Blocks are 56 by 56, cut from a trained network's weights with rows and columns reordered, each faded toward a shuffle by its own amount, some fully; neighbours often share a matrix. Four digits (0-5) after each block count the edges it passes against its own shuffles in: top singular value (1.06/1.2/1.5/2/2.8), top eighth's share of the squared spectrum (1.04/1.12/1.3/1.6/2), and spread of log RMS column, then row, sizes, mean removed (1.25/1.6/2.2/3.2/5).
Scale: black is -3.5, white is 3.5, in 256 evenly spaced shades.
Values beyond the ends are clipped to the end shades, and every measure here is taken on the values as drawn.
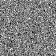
0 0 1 0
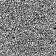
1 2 0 0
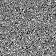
0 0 0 0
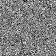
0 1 0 0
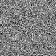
2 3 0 1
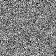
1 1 0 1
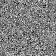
0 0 0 0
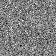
0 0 0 0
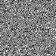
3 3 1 2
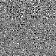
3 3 2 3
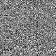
2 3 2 2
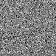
1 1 0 0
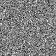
1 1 0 0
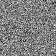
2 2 0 1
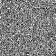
2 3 0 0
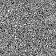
1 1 0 0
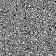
2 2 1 0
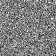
0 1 0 0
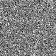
1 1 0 0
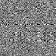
3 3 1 2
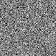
2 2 0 1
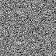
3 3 0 1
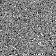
3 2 1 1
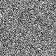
2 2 1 0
